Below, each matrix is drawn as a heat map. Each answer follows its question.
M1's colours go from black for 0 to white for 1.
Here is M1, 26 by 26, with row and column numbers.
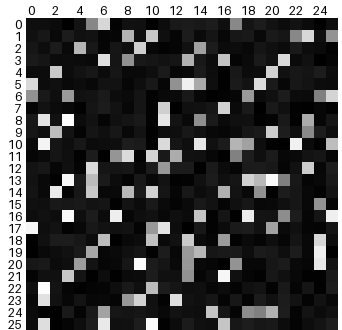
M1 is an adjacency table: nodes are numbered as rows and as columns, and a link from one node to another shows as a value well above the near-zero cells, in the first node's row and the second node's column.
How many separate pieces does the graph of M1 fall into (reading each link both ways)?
1
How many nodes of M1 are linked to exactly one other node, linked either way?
1
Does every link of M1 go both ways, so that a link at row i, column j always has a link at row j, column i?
yes
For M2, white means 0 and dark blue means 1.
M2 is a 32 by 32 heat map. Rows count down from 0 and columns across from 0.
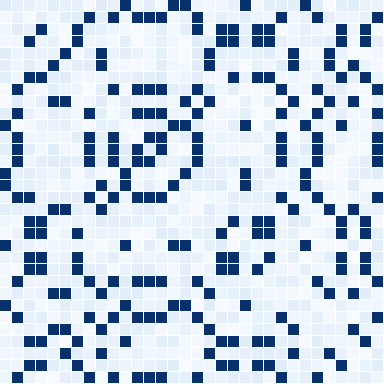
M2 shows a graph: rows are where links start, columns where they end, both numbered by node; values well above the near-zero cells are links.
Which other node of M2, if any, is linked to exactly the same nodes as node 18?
node 6
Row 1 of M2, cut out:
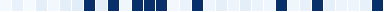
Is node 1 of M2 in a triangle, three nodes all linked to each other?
yes
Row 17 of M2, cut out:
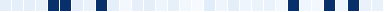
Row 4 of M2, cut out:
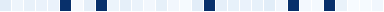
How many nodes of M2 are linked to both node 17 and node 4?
4
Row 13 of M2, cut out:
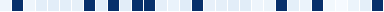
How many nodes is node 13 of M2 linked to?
9
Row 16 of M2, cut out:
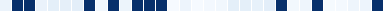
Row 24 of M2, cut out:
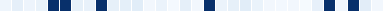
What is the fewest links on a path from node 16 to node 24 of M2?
6
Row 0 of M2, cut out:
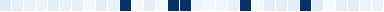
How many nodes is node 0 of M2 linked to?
5
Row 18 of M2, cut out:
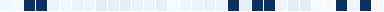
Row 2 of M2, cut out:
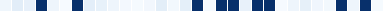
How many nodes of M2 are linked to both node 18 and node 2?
6
